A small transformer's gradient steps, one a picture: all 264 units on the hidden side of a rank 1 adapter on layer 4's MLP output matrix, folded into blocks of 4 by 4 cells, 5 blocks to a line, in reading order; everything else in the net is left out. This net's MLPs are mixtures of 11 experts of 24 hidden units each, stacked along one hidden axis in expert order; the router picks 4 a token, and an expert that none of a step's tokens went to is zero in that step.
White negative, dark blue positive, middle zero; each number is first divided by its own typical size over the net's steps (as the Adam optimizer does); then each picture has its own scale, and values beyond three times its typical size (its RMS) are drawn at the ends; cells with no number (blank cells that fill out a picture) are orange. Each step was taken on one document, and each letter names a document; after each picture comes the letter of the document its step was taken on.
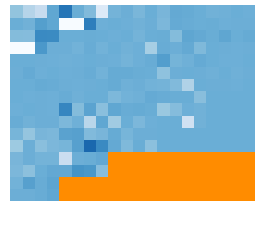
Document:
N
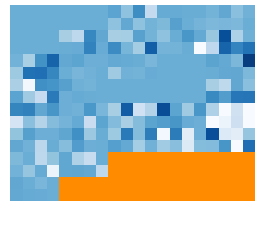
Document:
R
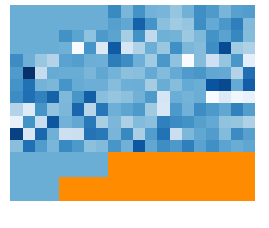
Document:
R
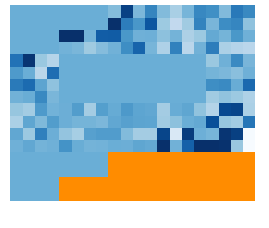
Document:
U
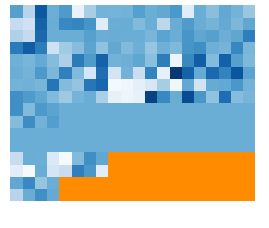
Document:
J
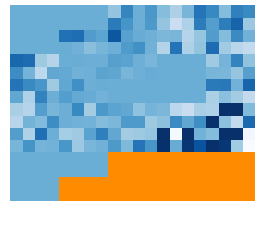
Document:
U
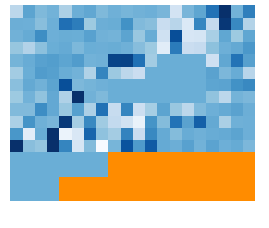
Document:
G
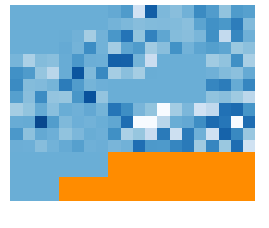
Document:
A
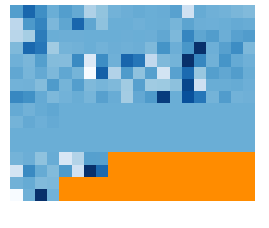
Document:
J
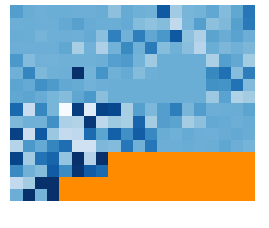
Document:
G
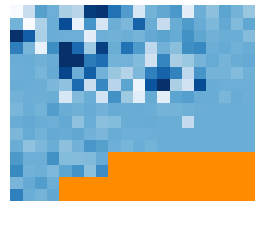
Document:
J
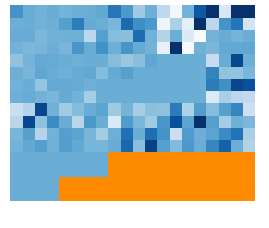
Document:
G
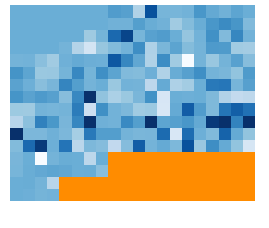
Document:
A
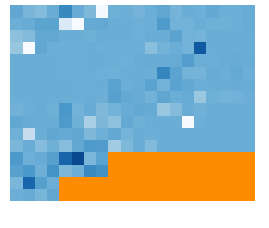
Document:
N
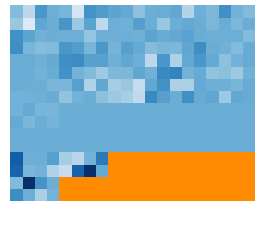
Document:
J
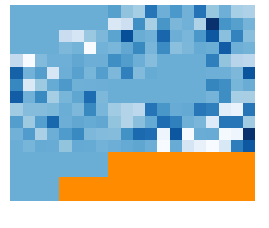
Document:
U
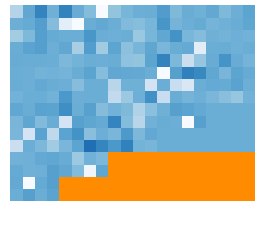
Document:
N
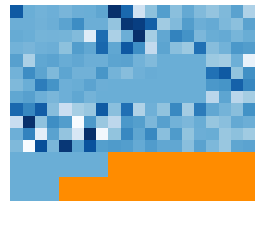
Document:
G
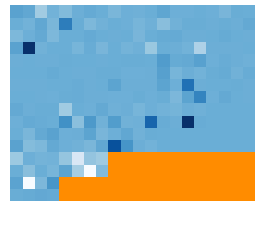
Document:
N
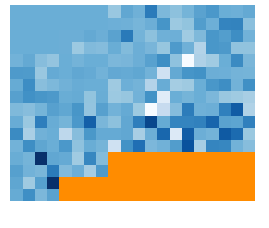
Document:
A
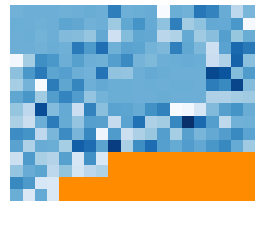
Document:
G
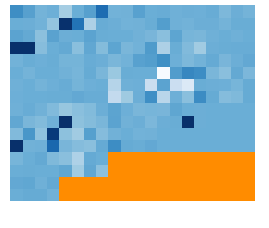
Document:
N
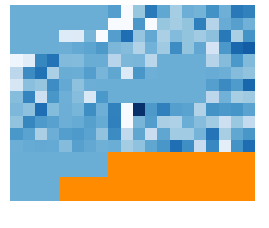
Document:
U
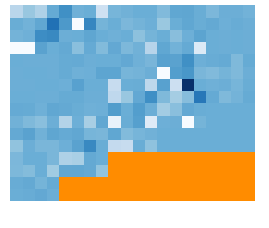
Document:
N
